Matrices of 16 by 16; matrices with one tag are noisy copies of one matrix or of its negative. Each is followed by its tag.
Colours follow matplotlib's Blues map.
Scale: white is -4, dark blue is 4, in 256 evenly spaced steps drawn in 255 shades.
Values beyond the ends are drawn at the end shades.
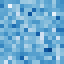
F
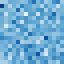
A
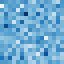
A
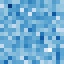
F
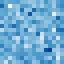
F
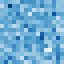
F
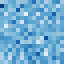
A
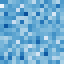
A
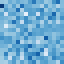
A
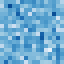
F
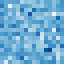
F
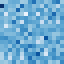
A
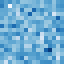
F
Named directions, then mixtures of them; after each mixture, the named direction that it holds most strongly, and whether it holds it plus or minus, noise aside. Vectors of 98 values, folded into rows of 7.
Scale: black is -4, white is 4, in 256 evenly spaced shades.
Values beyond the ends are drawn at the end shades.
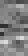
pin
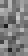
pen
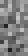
pen, plus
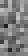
pen, plus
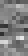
pin, plus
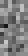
pen, plus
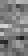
pin, minus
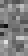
pin, plus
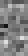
pin, plus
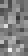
pen, minus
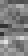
pin, plus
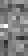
pin, minus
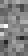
pin, minus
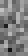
pen, plus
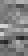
pin, minus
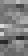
pin, minus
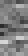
pin, plus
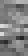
pin, minus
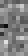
pin, plus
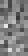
pen, minus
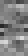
pin, plus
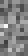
pen, minus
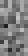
pen, plus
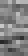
pin, minus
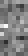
pin, minus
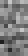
pen, plus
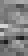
pin, minus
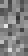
pen, minus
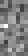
pen, minus
